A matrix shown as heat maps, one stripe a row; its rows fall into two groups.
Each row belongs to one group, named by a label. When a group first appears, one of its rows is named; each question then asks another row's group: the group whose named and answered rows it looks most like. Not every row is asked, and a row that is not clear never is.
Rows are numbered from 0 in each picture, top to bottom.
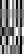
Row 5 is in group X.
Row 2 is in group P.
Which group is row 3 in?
X
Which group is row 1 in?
P
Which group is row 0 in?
P
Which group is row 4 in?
P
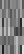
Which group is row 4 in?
X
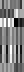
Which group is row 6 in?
P
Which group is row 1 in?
X
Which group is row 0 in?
X
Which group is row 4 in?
P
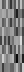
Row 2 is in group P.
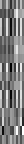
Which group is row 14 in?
X
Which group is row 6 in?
X
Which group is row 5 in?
X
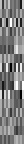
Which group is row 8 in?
X
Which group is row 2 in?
P
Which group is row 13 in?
P
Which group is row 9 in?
X
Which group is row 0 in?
X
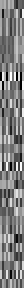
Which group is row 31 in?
P
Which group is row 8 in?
P
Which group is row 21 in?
X
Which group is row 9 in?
X
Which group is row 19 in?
P
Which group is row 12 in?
X
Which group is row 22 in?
P
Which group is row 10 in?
X
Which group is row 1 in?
X
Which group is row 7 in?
P
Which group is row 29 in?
X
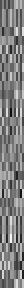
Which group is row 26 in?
P
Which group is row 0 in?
X
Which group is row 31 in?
X
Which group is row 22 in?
X
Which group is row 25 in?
P
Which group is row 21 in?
X
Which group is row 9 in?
X
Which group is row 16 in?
P
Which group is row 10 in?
X
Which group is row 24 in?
P
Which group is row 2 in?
P
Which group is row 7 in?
X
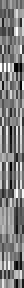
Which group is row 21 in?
X
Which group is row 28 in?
X
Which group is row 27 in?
X
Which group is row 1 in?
X
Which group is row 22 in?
P
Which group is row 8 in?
P
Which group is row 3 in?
X
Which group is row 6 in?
X
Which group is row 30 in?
X
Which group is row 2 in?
X
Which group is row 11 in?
X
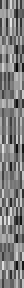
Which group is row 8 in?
X
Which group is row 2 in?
P
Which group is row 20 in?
X
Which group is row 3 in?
P
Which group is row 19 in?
X
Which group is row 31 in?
X
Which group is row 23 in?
P
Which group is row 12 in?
X
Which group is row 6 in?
P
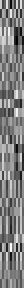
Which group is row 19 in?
X
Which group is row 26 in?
X
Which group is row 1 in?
P
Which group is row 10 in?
X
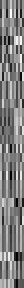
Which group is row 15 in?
X
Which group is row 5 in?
P
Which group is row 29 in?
P
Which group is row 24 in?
X
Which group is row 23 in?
X
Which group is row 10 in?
P
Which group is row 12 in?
X
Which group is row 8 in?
X
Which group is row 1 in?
P
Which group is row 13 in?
X
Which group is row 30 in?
P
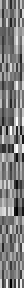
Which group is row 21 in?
P
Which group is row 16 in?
X
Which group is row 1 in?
X
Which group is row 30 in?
X
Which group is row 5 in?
X
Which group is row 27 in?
X
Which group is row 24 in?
X
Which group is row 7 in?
P
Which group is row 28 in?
P
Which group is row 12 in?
X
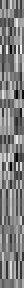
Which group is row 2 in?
X
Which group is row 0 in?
P
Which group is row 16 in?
P
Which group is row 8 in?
X
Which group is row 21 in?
P
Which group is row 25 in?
X
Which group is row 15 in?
X
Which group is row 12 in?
X
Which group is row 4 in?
X
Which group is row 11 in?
X
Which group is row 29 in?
P
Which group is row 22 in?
P
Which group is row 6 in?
X
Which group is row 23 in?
P
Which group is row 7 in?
X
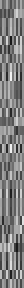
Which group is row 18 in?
X
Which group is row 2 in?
P
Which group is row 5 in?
X
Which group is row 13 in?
X
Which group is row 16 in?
P
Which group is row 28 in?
P
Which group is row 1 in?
X
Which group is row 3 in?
P
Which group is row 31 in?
P
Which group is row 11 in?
P
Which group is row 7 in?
P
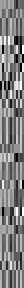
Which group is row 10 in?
P
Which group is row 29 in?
P
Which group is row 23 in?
X
